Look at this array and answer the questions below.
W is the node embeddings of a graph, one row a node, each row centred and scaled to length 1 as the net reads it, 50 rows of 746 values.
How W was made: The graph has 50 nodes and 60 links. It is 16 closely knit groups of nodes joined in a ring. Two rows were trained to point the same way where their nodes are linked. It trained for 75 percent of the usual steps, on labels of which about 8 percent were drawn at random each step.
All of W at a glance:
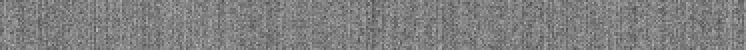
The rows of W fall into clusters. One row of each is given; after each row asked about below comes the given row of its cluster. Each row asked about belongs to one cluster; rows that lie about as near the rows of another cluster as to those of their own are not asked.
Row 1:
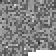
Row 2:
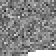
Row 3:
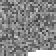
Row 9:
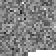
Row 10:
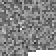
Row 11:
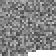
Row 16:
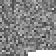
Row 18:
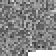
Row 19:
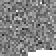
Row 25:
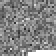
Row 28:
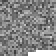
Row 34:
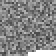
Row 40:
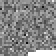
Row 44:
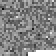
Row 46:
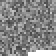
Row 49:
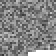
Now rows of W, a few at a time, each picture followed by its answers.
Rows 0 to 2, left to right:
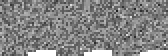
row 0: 10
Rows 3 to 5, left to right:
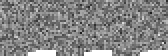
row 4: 28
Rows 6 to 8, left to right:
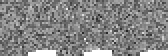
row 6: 1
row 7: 46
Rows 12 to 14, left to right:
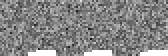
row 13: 11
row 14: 40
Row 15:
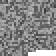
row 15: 1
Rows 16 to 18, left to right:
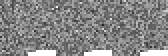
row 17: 49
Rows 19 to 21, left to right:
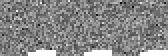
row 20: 44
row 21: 25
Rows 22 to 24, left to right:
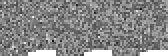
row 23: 18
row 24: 28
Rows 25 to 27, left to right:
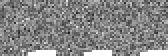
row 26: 16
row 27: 44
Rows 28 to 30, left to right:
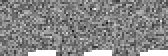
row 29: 34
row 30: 1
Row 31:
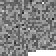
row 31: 10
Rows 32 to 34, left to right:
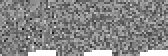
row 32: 46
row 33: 3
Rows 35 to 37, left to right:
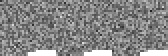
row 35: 3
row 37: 18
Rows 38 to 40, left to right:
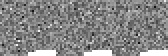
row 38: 34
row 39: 19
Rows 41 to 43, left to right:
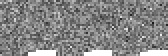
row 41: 9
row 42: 3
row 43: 2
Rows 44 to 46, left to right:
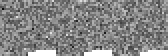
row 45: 40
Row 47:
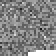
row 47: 49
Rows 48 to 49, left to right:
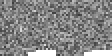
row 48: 16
